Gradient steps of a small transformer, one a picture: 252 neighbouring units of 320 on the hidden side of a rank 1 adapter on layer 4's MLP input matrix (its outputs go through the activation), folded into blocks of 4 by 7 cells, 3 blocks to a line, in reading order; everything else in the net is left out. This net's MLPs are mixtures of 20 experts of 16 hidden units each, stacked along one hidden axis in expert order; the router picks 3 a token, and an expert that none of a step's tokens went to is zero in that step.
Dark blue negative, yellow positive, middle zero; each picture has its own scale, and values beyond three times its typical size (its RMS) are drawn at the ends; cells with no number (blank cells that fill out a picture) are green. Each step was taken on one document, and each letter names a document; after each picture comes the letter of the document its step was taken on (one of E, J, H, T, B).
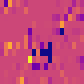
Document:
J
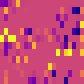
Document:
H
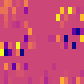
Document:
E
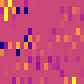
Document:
J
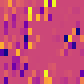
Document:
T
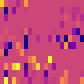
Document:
E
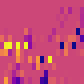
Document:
E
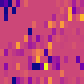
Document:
J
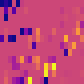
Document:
H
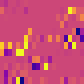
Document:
E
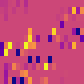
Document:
E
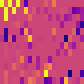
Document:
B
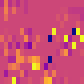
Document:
B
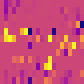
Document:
H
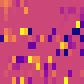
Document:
H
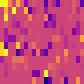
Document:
T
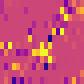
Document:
J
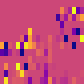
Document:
E
